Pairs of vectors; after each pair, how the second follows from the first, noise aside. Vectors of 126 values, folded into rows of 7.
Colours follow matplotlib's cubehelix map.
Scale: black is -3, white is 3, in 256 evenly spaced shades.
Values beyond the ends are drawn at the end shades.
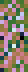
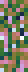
sign-scrambled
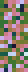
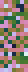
sign-scrambled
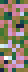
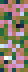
copied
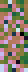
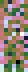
sign-scrambled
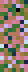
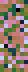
copied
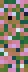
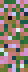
copied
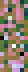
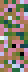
sign-scrambled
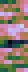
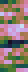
copied
